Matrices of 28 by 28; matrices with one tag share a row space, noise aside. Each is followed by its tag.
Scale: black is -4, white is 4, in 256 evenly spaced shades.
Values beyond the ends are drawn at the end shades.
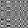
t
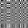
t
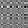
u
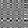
u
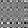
u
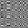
t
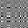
t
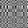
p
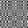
p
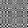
p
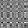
u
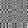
p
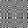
p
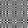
p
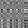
u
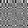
p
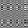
u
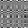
u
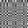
p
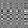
u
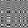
t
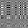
t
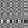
u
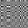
t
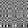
p
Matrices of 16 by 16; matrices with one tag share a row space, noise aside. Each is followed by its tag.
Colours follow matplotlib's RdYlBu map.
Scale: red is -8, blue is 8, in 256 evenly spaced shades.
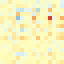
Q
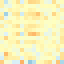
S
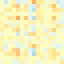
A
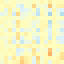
Q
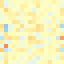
S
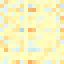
S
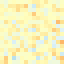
A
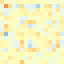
S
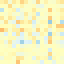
Q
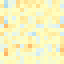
S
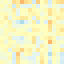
Q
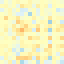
Q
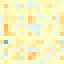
S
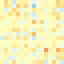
A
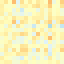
Q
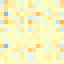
S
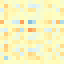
S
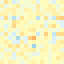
A
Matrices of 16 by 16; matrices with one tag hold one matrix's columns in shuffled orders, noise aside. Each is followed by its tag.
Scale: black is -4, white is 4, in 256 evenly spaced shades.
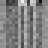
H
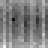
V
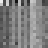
H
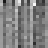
H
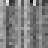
H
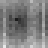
V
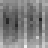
V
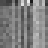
H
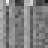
H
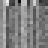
H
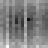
V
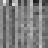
H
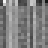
H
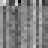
H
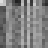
H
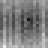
V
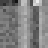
H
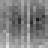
V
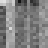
H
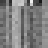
H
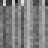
H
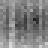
V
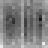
V
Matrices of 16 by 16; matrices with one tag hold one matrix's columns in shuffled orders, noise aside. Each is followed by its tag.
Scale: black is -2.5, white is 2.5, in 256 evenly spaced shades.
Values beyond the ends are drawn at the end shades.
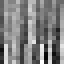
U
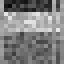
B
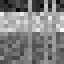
B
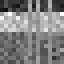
B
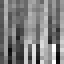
U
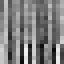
U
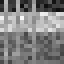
B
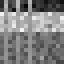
B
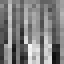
U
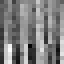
U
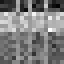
B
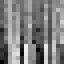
U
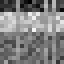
B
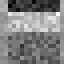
B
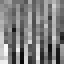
U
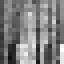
U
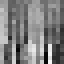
U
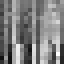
U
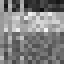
B
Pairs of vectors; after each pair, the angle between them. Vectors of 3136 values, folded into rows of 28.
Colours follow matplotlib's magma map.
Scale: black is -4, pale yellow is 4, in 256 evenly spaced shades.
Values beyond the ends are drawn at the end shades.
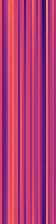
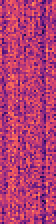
partly aligned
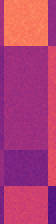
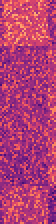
partly aligned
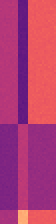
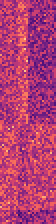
partly opposed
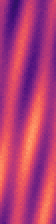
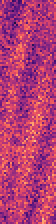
partly aligned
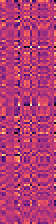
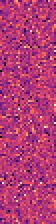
partly opposed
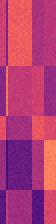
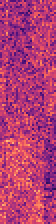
partly opposed
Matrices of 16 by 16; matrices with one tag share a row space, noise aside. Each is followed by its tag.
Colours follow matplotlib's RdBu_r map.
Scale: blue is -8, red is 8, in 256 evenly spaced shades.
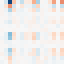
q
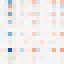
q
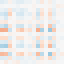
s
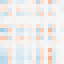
s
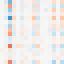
q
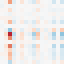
q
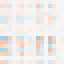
s
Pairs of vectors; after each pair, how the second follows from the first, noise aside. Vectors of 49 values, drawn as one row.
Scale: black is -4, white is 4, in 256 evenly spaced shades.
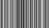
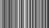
shuffled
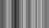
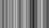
reversed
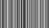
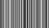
reversed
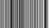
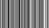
shuffled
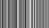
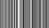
reversed
